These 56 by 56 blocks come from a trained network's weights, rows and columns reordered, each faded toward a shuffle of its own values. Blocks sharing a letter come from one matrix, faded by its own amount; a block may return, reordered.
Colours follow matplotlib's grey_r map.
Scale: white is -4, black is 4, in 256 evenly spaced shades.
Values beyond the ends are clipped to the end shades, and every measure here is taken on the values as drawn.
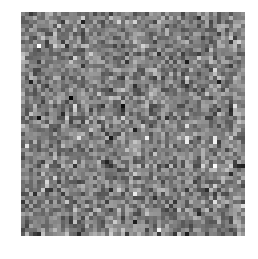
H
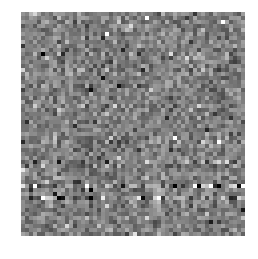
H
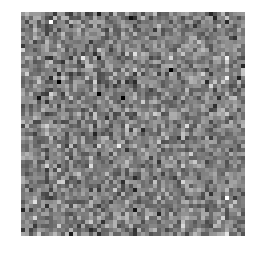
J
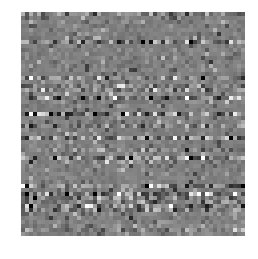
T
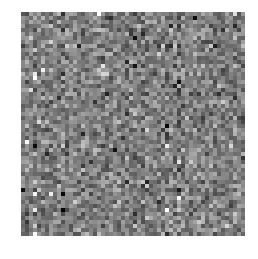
J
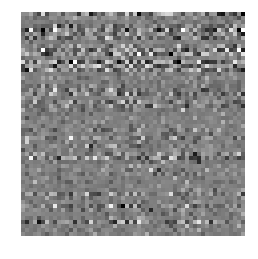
T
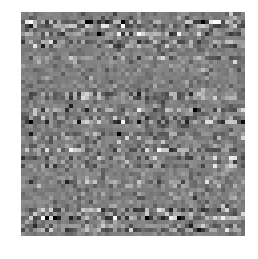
T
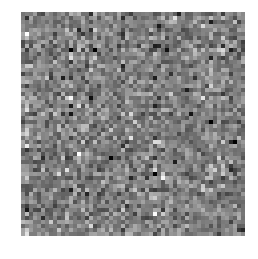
J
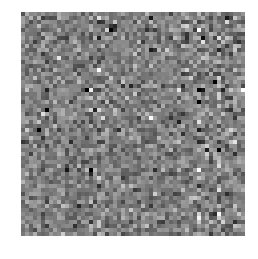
J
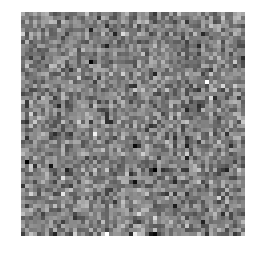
H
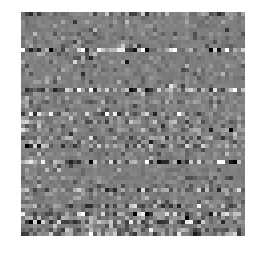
T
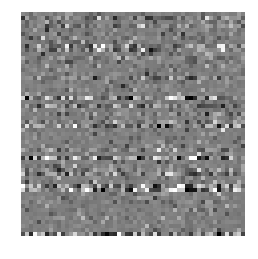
T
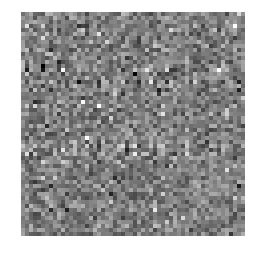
H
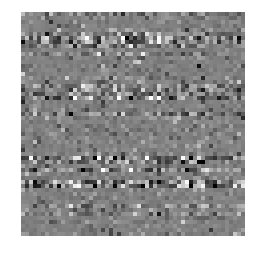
T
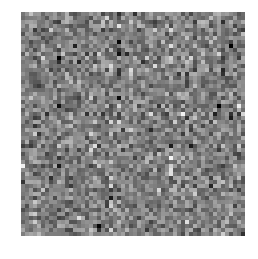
J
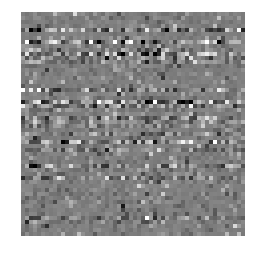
T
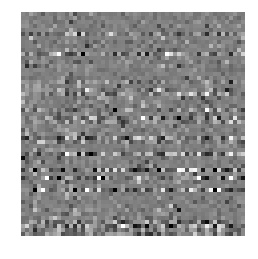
T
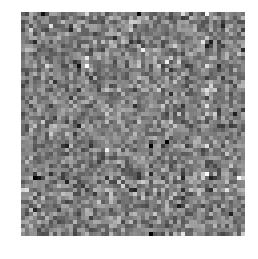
H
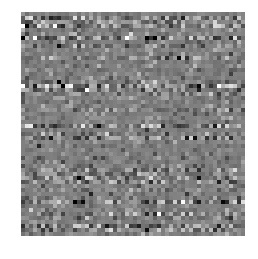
T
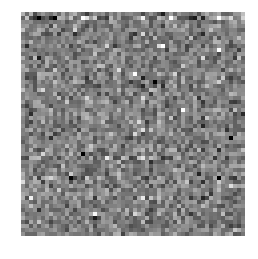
H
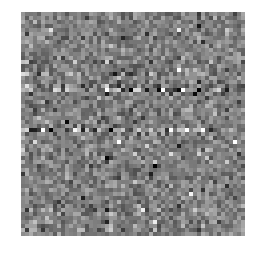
H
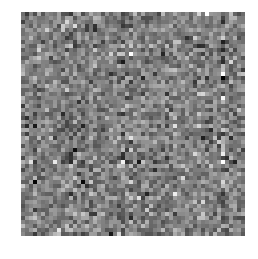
J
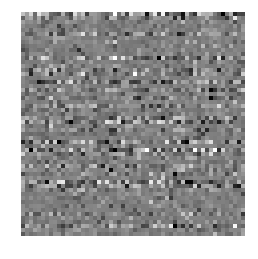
T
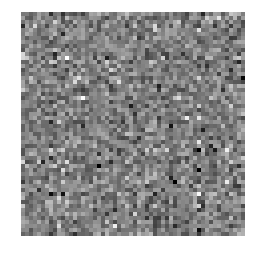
J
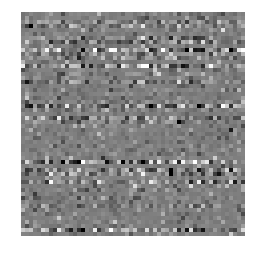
T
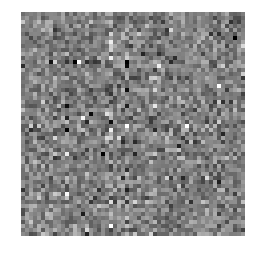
J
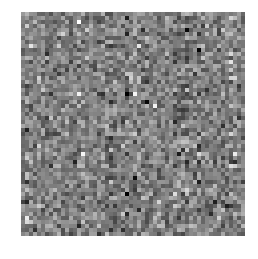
J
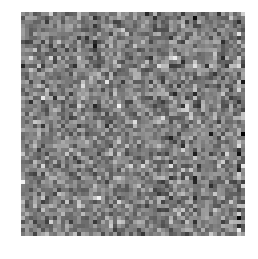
J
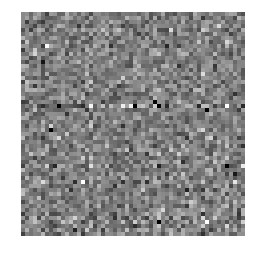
H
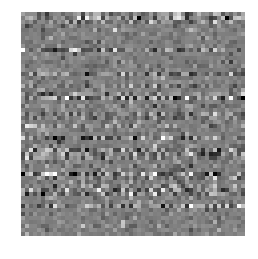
T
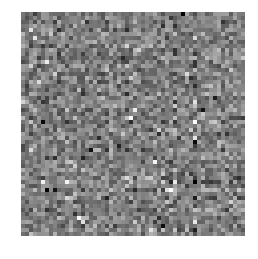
J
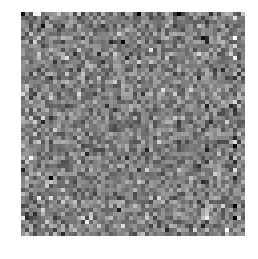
J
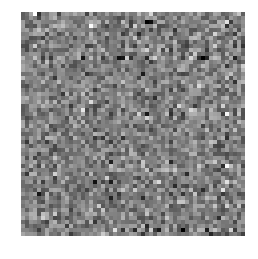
H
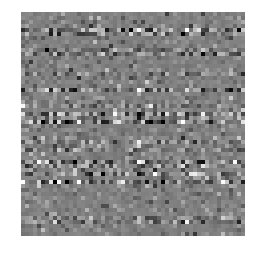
T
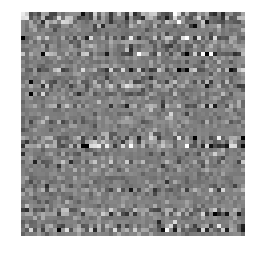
T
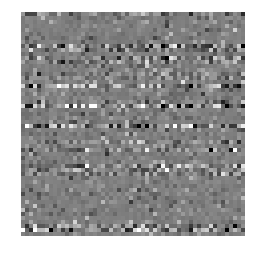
T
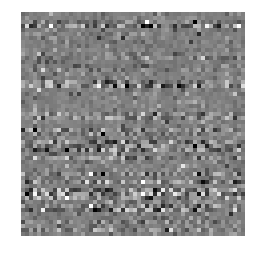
T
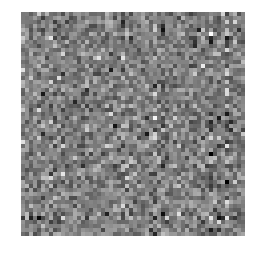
J
